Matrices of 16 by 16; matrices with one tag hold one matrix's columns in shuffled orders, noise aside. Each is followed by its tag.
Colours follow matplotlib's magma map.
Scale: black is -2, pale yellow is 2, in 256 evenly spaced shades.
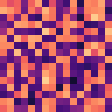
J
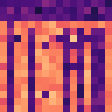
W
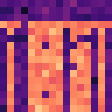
W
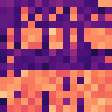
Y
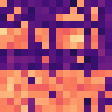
Y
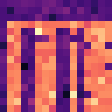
W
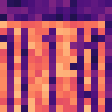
W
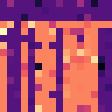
W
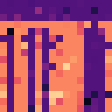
W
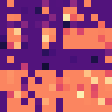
Y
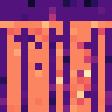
W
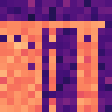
W
